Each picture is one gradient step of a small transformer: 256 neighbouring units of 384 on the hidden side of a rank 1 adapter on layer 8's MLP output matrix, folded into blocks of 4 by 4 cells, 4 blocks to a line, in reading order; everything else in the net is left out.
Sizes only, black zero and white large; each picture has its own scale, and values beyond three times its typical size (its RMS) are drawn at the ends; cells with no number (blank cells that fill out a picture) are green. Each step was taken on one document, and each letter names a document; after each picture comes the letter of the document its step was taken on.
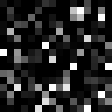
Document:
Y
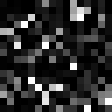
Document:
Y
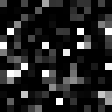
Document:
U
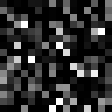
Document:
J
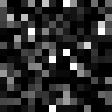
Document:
J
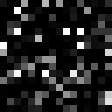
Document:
U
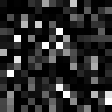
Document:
J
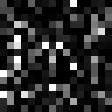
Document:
J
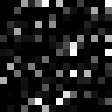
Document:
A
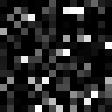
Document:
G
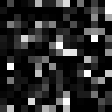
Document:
A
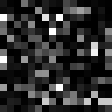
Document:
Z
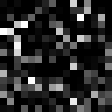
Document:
Y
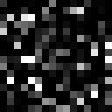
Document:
G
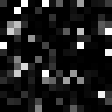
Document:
U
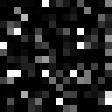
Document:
U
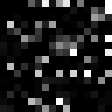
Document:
A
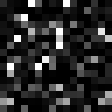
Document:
J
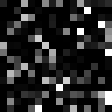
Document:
U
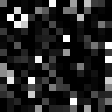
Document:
G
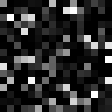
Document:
G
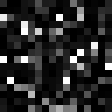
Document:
Z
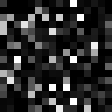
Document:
Z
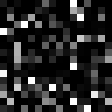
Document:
Y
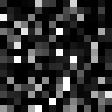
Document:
Z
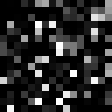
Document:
A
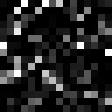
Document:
U
